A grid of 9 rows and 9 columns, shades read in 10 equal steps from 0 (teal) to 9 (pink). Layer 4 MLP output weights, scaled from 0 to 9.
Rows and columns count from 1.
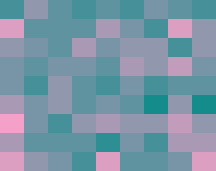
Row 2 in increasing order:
2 3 3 3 4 5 6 8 8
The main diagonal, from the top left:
2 3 3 4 2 3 5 6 8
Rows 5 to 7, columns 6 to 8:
4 2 3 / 3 0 5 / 5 5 7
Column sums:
52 33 32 31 37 36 28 45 38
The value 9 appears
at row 7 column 1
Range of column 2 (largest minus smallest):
3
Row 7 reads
9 4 2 5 6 5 5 7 5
